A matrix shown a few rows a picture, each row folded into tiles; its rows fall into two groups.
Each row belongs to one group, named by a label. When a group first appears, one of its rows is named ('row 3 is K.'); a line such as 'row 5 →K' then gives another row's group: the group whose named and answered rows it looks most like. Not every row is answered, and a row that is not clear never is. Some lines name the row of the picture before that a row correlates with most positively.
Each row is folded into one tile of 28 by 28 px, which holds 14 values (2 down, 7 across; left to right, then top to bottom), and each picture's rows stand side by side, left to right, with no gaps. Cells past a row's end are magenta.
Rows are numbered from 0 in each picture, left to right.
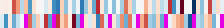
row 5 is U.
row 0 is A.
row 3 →A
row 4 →A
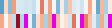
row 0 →A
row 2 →A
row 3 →U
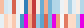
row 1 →U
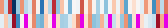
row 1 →U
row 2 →U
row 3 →U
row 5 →U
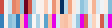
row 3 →A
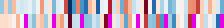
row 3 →U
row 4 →A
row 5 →U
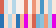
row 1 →U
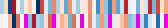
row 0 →A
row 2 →A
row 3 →U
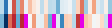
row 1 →U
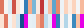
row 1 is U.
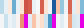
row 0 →U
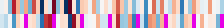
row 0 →A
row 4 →U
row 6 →U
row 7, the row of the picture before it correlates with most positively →1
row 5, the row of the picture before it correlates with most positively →2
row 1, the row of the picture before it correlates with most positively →0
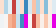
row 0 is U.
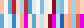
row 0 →A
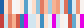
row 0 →A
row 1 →A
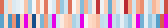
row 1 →A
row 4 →A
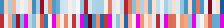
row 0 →A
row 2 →A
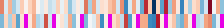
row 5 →U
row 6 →U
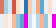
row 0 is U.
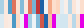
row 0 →A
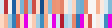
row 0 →U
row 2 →U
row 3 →U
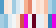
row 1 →U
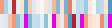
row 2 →A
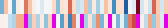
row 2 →A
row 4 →U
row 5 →A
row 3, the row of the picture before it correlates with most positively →1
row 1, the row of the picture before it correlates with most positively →1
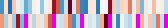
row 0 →A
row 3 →U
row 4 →A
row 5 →A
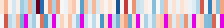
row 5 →U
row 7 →U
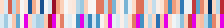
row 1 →U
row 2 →U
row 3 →A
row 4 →U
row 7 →U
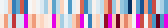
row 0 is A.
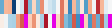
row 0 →U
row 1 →A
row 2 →U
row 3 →A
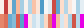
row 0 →U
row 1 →U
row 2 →A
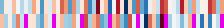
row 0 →A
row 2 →U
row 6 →A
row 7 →A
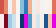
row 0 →U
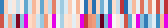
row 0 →A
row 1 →U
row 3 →A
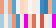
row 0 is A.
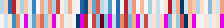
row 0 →A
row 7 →U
